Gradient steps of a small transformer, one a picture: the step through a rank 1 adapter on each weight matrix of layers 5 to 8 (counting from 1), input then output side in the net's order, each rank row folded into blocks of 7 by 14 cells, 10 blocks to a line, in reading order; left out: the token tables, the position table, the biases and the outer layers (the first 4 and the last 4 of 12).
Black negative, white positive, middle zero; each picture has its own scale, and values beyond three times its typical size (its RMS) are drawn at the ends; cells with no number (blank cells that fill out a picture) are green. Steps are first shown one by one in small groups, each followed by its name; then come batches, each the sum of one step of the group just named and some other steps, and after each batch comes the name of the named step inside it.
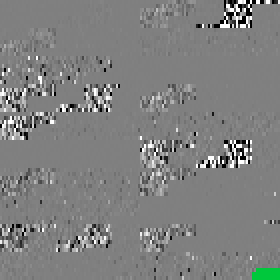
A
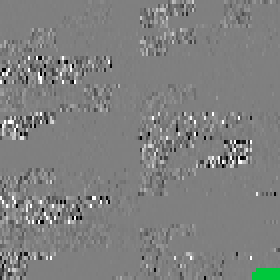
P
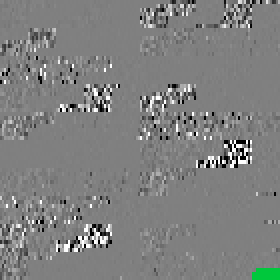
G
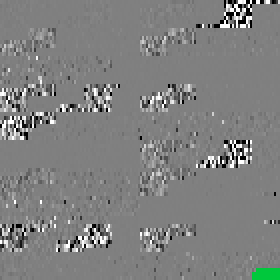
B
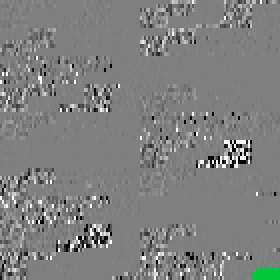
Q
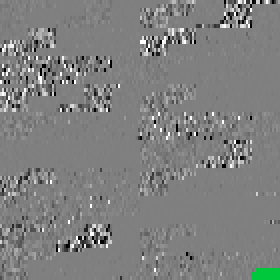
Q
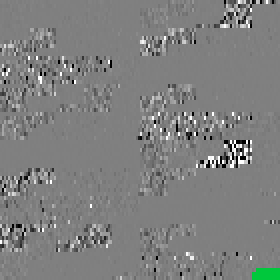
P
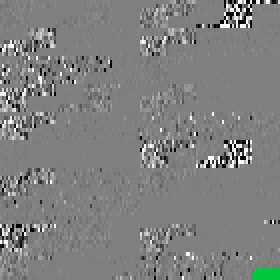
B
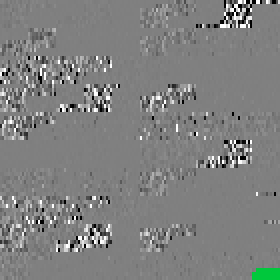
G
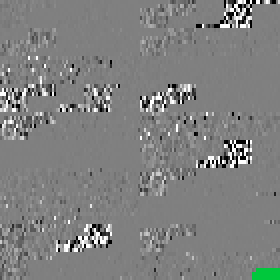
G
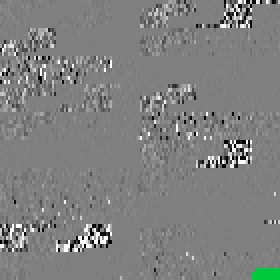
G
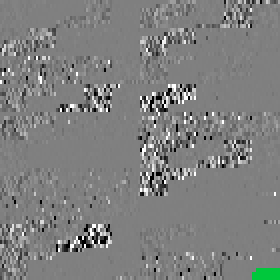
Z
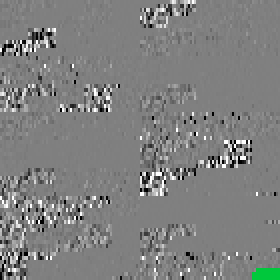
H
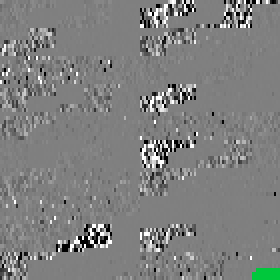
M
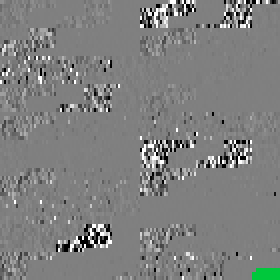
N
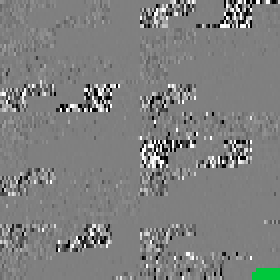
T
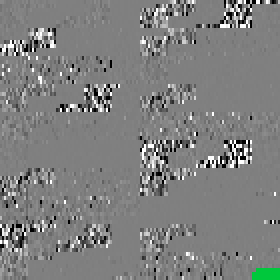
T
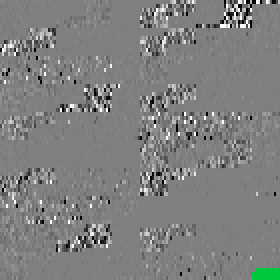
Z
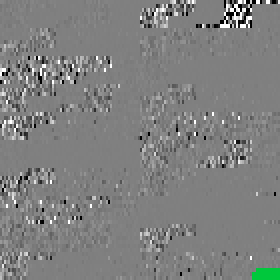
T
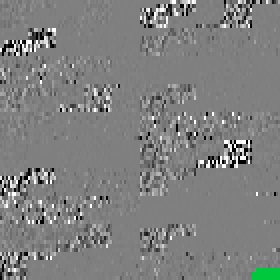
H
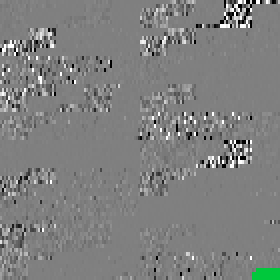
Z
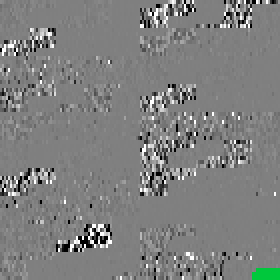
M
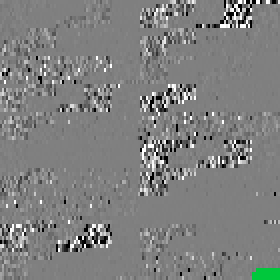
Z
